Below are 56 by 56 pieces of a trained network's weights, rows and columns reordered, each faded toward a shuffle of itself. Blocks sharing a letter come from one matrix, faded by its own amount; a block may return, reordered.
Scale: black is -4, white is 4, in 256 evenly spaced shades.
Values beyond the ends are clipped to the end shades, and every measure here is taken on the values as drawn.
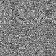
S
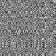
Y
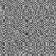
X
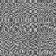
X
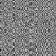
X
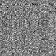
S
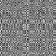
Y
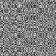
X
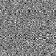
S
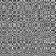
Y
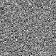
S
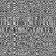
Y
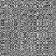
X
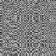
X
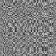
X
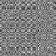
Y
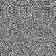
S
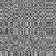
Y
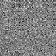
S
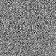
S
